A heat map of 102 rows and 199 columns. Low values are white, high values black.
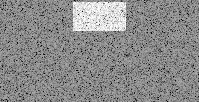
Histogram: heavy tails on both sides. Odd patch: lower, in the top middle. Ninth with the lowest average: top middle. Stripes: none.
